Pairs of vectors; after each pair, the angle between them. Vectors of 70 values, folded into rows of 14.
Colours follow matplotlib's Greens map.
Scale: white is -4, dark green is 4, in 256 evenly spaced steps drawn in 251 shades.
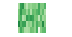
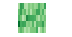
nearly parallel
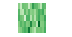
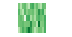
nearly parallel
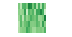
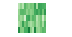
orthogonal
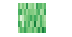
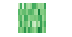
orthogonal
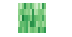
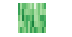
partly aligned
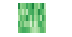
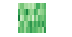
partly opposed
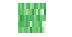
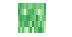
partly aligned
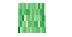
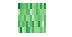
partly opposed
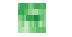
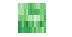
nearly opposite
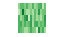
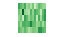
partly aligned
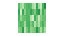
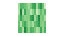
nearly opposite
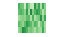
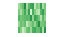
nearly opposite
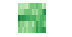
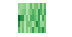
partly aligned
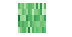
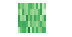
nearly parallel
